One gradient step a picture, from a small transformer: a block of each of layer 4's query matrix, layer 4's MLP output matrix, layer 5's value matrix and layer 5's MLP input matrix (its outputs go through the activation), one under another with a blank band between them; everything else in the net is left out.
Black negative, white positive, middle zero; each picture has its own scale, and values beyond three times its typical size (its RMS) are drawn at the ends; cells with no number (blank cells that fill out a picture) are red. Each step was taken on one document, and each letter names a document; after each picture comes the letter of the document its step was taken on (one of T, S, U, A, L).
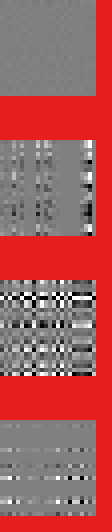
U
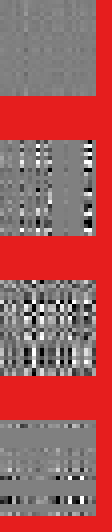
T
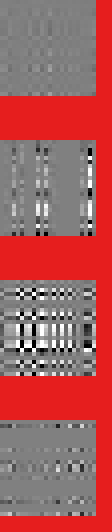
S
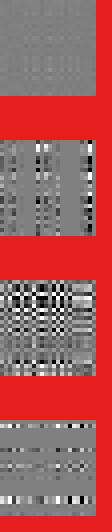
U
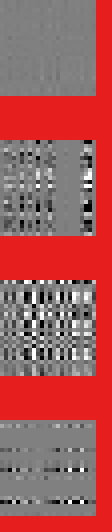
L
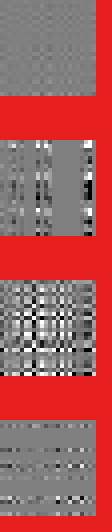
U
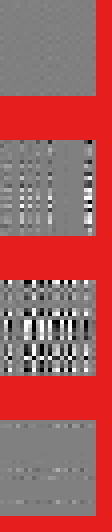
L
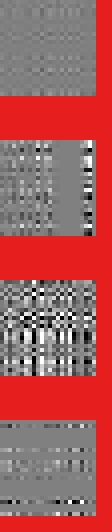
T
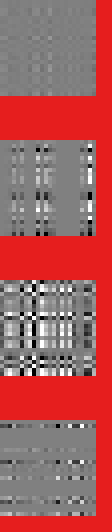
S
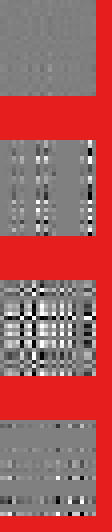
S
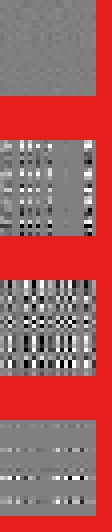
L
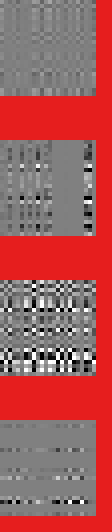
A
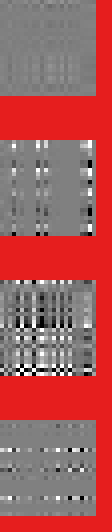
U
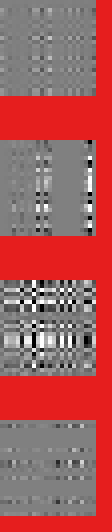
S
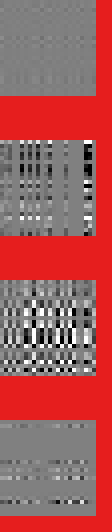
A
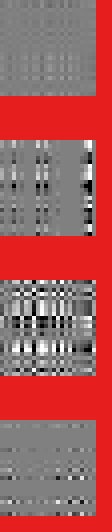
U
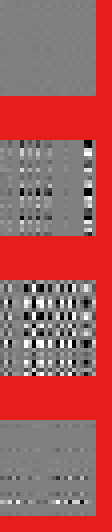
A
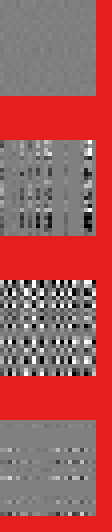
T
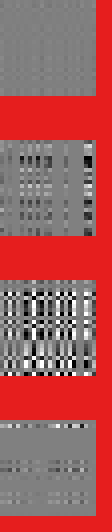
A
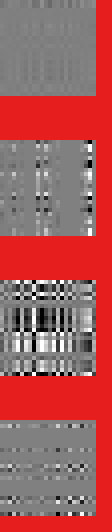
U
